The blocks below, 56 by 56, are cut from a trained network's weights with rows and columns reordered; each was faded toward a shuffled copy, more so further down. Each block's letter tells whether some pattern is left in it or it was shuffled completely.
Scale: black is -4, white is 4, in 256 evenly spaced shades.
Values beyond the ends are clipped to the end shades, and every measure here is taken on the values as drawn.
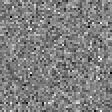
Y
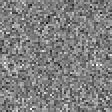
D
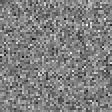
D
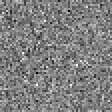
D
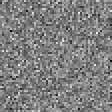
D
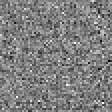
Y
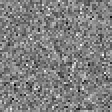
D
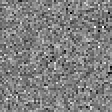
D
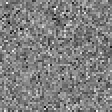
D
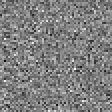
Y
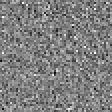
Y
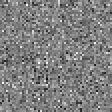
Y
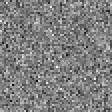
D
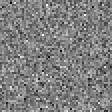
D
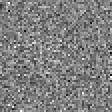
Y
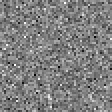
D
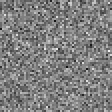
D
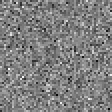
D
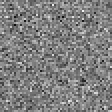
Y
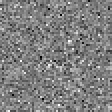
Y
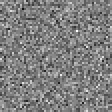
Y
